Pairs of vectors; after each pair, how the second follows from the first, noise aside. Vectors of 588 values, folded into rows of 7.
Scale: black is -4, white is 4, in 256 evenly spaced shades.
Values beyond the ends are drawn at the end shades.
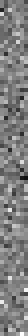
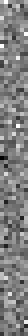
reversed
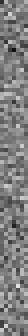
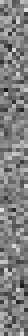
wrapped around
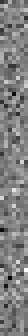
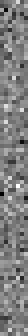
wrapped around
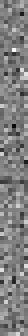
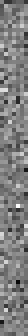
wrapped around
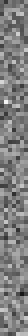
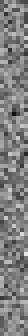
wrapped around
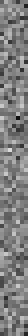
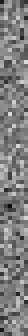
reversed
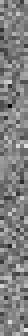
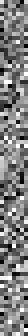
scaled up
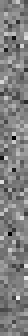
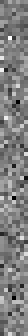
reversed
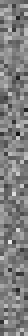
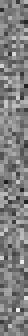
wrapped around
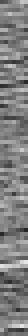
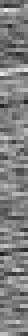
reversed
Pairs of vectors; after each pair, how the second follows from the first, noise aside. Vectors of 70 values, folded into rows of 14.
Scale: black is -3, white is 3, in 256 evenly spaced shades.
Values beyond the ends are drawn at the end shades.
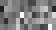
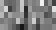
shuffled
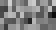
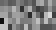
shuffled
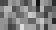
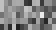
shuffled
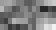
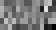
sign-scrambled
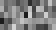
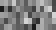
shuffled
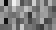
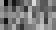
sign-scrambled
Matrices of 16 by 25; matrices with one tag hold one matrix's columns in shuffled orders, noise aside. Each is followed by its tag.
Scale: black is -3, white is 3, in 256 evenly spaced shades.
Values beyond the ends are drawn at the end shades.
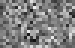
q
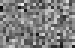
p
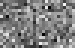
p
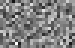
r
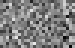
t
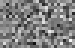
r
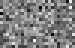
p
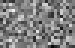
t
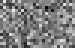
p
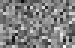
q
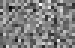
p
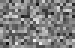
r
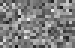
t
